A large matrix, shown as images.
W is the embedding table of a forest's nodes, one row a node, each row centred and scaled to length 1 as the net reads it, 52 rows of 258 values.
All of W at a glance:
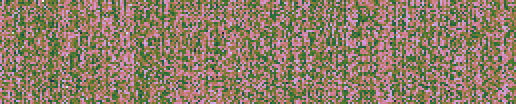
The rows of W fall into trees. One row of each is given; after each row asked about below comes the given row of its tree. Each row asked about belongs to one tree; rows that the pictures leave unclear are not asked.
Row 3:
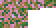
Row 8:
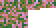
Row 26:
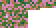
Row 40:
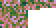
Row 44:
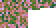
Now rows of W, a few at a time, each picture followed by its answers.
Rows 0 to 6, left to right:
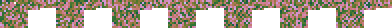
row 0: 26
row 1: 26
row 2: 26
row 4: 26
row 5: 8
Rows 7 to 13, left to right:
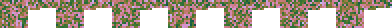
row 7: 8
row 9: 3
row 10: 8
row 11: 26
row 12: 26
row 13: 44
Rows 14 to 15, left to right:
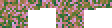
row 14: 8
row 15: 44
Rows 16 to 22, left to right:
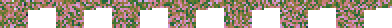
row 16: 3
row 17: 3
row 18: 3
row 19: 26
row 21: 26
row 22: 26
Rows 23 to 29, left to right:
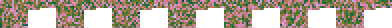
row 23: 8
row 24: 40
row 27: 8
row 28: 44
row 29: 44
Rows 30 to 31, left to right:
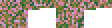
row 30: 44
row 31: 8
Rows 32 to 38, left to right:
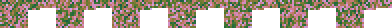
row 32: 26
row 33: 44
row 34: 44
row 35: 26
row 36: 8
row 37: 8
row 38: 26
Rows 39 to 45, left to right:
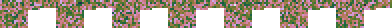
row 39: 44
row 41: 44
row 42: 8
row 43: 40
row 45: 8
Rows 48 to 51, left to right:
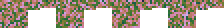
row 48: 3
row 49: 8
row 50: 44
